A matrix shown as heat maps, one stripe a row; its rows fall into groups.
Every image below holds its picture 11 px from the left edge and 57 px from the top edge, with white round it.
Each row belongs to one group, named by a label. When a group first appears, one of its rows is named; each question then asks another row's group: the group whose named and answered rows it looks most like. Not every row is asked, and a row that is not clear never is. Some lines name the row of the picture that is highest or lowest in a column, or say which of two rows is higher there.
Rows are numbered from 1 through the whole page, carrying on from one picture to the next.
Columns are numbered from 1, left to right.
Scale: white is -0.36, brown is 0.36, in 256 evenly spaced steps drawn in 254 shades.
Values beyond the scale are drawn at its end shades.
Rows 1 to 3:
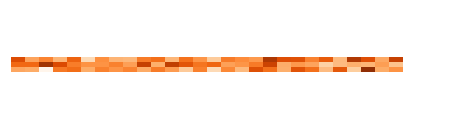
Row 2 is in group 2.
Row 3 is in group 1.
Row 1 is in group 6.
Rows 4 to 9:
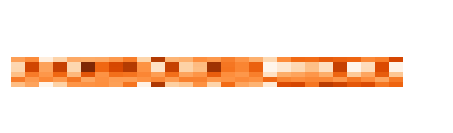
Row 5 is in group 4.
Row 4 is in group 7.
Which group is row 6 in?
4
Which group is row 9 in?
7
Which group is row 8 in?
6
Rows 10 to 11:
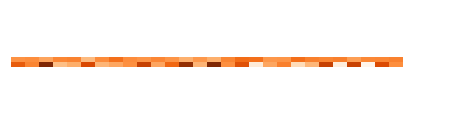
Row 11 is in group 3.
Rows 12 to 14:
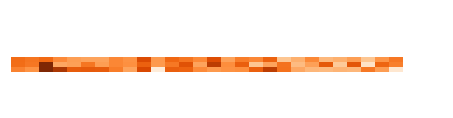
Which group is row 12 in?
2
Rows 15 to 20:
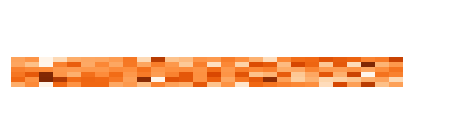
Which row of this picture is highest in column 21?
16
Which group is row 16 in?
1
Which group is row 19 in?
2
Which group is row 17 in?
2
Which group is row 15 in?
7
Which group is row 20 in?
1
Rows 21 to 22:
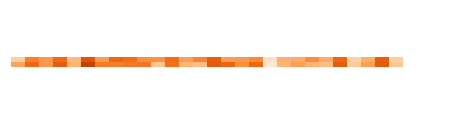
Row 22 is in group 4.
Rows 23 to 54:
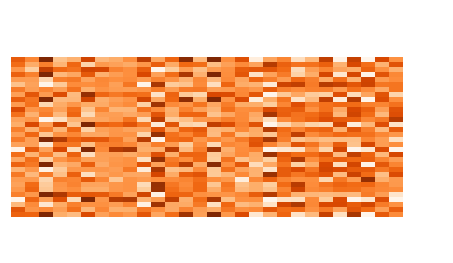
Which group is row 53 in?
6
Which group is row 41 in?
4
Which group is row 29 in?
6
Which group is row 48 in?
7
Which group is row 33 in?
6
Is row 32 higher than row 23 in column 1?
No
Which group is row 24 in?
6
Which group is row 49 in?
7
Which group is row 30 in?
4
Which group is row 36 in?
4
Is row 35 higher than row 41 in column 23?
Yes
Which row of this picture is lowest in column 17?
47
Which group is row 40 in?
1
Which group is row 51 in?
4
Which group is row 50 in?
2
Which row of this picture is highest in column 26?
47
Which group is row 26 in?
3
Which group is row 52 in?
7
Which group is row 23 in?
3
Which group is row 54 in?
3
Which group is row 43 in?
7
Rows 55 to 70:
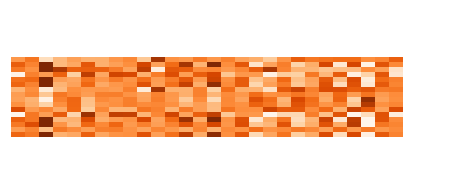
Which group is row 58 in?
4
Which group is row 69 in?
1
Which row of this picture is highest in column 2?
68
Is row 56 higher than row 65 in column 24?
No
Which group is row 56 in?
3
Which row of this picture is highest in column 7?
57
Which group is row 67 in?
3
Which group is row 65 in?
6
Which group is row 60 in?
3
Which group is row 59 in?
3
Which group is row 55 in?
7
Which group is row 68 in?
3
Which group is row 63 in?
1
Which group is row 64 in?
1
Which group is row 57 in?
2
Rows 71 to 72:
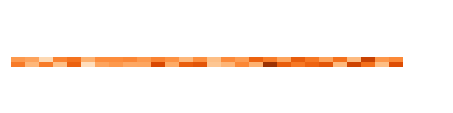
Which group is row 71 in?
1
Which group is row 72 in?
6
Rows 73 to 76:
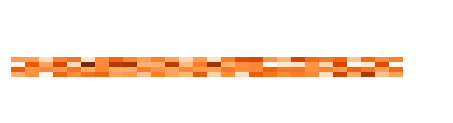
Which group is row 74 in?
4
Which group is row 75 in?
6
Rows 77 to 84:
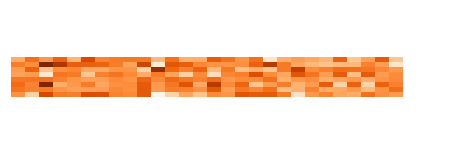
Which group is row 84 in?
2
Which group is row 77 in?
4
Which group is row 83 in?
2
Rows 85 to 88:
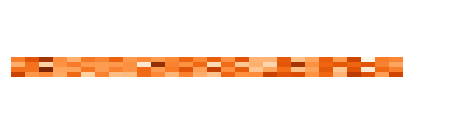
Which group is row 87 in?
3
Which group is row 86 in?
7
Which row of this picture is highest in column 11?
86
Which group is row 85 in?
3
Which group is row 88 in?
6
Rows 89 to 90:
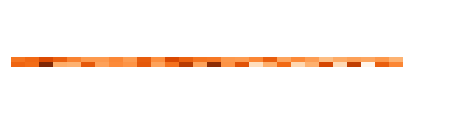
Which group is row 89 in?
2
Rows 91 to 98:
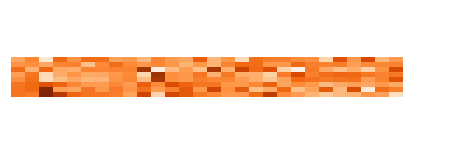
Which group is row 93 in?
2
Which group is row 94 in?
7
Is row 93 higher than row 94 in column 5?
No
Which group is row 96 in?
2
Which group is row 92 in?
1
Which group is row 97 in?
3
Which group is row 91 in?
1
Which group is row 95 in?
7
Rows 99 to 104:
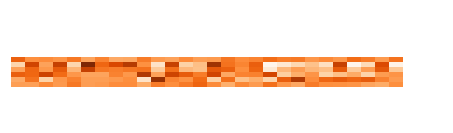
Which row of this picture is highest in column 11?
103
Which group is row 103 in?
7
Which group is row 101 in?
4
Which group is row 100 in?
4
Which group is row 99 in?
6
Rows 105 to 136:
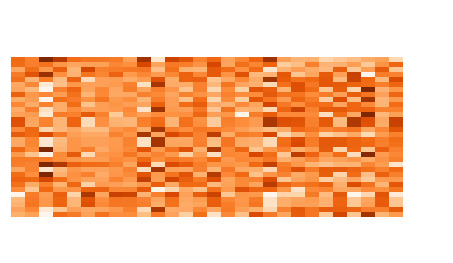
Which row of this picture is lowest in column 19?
132
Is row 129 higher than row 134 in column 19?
Yes
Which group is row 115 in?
7
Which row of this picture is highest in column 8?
132
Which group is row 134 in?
4
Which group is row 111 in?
1
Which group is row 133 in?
4
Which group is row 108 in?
3
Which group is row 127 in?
7
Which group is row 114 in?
6
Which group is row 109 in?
6
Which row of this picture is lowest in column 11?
131
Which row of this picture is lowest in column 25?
132
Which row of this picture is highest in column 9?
132
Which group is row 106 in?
2
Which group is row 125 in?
2
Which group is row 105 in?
2
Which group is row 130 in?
6
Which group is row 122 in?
7
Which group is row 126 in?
2
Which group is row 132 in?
4
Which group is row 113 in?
1
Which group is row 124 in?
1
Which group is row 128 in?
3
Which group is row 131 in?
2
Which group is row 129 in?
2
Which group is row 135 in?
7
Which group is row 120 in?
2
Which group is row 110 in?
7
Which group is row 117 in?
6
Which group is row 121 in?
7
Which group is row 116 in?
1
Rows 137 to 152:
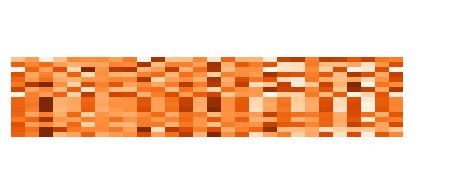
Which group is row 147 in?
3
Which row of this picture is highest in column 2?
142
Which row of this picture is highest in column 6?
139
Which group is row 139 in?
4
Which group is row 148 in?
6
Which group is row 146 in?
3
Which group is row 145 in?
3
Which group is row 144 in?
4
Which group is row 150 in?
6
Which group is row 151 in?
2
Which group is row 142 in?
3
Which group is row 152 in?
3
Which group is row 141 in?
2
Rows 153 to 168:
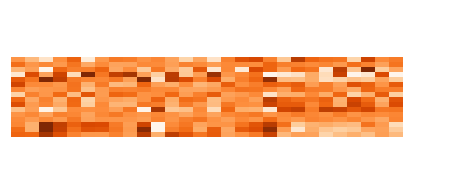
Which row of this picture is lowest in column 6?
153
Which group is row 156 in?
4
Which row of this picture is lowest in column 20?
156
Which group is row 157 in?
2
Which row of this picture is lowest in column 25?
156
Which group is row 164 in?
1
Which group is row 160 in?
4
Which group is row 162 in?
6
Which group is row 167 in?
2
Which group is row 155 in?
1
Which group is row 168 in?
2
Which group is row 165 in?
6
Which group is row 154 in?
6
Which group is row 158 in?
6
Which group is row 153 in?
1
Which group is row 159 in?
1
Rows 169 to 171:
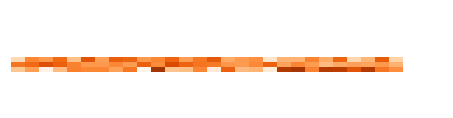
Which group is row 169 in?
4
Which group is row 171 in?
7
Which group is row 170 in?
2
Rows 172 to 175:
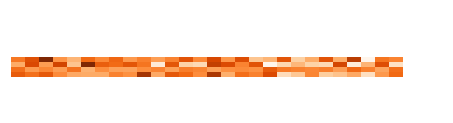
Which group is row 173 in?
4
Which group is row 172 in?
3
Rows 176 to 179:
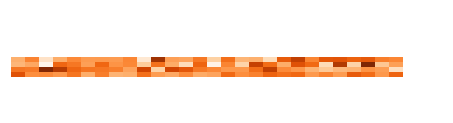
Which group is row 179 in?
6
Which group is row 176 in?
7
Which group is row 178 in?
2
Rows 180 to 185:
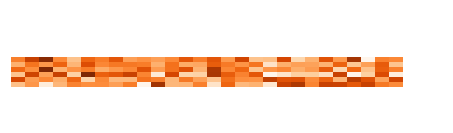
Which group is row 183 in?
4
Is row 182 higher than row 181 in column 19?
Yes
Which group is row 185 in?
7
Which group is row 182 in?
3
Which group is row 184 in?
6
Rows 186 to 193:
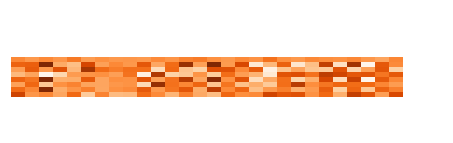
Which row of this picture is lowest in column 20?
188
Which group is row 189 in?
7
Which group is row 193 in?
6
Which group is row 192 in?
3
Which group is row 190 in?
3
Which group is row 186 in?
6
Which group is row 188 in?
4
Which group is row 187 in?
3
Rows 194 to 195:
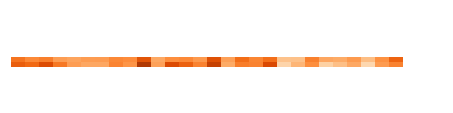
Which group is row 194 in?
2
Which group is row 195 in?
2
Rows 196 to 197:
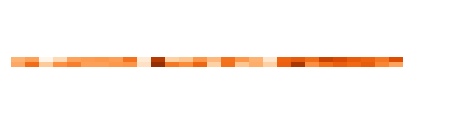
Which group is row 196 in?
7
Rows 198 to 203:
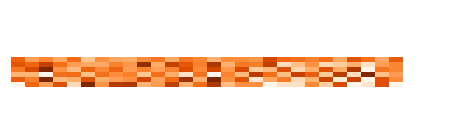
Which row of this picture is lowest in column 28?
203
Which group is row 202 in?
3
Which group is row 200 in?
3
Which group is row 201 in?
1
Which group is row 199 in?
2
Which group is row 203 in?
4
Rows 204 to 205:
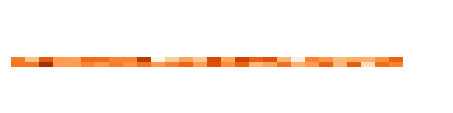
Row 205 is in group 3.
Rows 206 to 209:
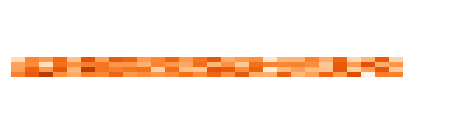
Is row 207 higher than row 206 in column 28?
Yes
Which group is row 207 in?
1
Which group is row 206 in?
4
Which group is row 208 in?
4
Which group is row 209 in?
3
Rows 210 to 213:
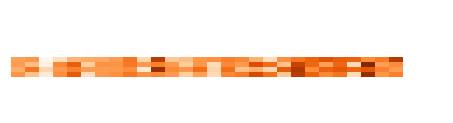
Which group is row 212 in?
7
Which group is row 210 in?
7
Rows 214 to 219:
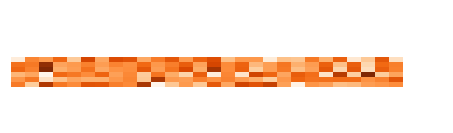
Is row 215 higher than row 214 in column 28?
Yes
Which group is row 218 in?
7
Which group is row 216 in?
3
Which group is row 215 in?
3
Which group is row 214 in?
4
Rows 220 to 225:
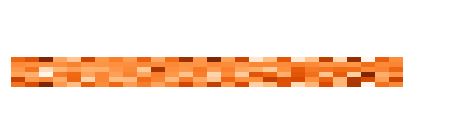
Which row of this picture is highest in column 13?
220
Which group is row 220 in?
3
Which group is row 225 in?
3
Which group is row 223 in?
1
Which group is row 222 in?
7
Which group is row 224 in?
6
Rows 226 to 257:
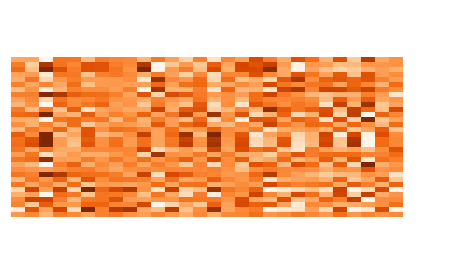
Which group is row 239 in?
6
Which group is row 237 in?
3
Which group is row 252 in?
4
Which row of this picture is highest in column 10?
228
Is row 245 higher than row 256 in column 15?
No
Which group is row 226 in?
1
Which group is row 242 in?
3
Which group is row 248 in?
1
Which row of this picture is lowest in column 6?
236
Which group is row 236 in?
6
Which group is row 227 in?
2
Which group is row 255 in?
2
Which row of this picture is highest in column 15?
241
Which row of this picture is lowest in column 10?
232
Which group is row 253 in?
1
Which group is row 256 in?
4
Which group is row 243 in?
3
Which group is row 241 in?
3
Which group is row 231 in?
6
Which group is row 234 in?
1
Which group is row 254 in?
3
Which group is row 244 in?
2
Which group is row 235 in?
1
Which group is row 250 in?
4
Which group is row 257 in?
1
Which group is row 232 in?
7
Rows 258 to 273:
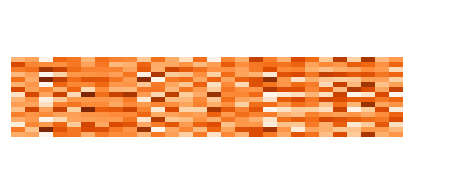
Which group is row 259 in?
6
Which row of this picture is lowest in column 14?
268
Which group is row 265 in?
4
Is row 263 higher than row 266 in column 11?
No
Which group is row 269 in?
2
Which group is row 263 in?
1
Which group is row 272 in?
2
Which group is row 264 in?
6
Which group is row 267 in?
1
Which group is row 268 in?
4
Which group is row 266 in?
7
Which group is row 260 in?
2
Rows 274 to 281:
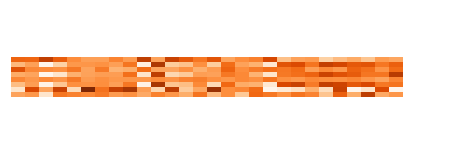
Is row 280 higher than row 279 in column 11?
No
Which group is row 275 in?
7
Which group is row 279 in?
7
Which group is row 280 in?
4
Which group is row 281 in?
1
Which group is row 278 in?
6
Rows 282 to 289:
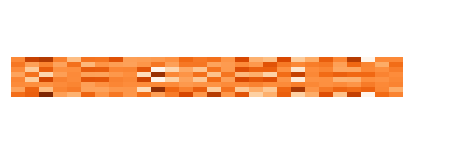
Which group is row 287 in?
1
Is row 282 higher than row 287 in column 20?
Yes
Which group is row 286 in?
2
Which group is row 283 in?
6
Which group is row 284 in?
2
